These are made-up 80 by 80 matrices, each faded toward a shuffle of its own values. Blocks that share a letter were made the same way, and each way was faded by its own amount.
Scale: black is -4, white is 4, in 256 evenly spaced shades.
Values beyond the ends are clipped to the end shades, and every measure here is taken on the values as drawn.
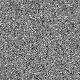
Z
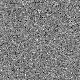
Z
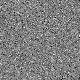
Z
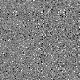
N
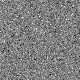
Z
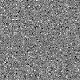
N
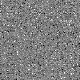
N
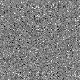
N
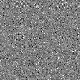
N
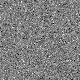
Z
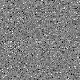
N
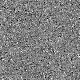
Z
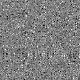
N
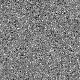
Z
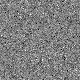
Z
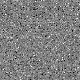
N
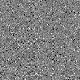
N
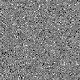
N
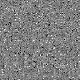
N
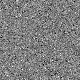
Z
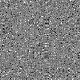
N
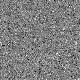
Z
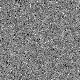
Z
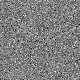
Z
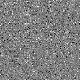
N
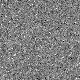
Z
